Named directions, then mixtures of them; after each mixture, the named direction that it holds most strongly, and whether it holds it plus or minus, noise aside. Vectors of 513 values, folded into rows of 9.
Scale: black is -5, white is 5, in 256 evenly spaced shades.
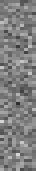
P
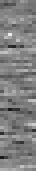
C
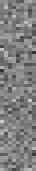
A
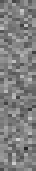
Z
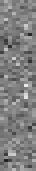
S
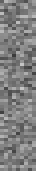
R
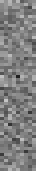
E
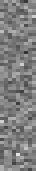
P, plus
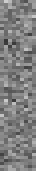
S, plus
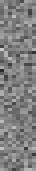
A, plus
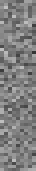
A, plus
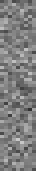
Z, plus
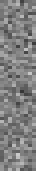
P, plus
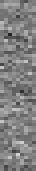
P, plus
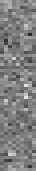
S, plus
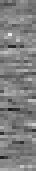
C, plus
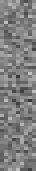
E, plus
